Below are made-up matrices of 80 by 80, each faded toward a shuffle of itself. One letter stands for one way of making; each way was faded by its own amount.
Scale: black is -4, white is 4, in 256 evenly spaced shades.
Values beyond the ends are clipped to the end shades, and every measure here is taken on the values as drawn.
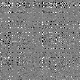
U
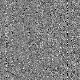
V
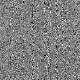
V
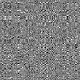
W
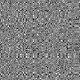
W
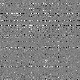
U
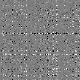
U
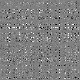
U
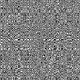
W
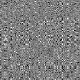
W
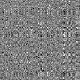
W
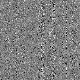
V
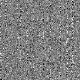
V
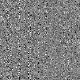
V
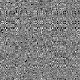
W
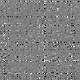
U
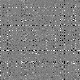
U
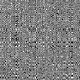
W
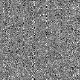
V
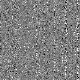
V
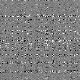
U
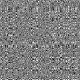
W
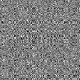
W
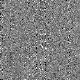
V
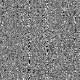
V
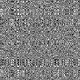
W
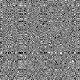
W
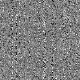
V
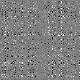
U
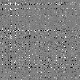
U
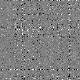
U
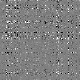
U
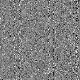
V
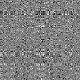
W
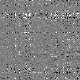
U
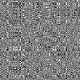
W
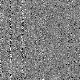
V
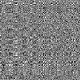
W
